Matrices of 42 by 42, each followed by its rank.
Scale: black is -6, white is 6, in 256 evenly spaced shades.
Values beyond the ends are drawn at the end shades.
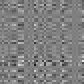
two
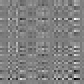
two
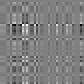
one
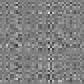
three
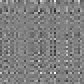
three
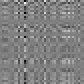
two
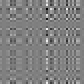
one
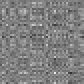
three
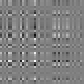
one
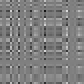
one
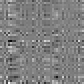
three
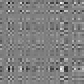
two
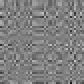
three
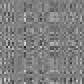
three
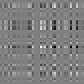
one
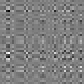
two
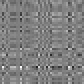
two
